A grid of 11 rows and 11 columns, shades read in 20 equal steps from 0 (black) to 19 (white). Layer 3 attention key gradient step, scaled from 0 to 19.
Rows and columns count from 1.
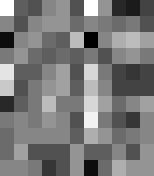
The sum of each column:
109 96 94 102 102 92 123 102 89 85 96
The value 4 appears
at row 5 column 10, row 8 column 10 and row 11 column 4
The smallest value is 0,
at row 3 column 7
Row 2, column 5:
11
